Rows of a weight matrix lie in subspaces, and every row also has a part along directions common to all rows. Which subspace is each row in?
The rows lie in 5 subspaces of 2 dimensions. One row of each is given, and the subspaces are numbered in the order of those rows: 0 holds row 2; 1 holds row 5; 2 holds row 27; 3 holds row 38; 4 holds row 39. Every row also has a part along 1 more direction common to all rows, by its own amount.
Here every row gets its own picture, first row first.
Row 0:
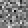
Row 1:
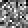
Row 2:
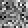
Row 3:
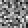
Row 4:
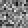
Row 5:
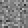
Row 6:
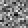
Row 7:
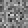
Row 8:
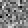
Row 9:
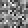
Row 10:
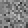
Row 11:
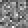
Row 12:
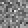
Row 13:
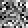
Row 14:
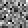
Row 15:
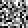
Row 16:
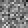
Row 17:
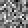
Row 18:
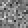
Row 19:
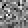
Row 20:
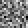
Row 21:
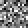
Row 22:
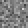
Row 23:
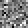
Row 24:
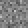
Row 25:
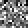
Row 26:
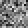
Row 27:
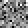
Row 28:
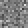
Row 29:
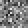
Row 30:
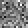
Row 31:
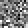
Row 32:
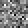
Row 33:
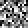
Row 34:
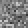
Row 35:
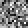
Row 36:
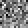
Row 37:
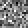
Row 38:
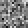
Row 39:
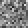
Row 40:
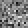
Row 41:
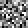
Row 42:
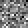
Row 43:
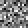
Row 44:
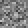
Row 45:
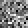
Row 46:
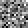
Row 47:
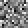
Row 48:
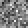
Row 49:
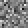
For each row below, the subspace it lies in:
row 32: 3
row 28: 1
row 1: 2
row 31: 1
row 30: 0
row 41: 2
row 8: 0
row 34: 4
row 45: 4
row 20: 1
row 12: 0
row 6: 2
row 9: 3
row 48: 4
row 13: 0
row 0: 0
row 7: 3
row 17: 3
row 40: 4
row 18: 4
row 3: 1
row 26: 4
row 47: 1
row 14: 3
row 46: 3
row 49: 1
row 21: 2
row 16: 3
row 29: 3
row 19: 0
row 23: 2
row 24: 0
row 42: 3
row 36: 0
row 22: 1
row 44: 2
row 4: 4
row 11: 2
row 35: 4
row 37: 4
